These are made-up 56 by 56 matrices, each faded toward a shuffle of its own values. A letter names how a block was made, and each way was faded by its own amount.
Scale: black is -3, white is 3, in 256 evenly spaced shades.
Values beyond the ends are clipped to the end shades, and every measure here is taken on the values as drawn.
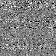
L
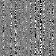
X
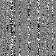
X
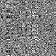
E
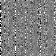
X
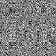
E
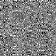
E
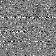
L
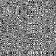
E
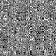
E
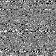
L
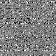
L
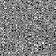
E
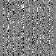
X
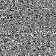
L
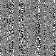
X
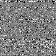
L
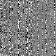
X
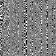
X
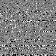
L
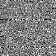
L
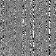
X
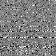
L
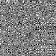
E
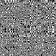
E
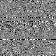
L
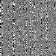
X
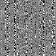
X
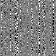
X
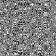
E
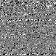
L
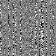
X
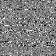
L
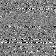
L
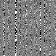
X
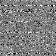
L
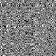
E
